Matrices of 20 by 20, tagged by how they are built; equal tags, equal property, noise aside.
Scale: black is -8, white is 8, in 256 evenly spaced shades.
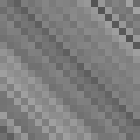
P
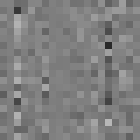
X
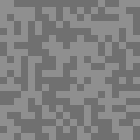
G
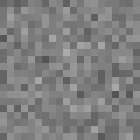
G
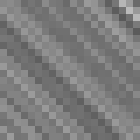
P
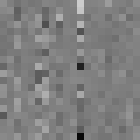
X
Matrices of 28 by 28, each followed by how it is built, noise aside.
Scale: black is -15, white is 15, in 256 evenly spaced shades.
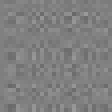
low rank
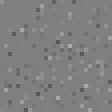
sparse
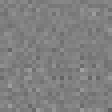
low rank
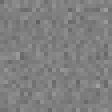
low rank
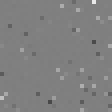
sparse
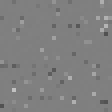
sparse
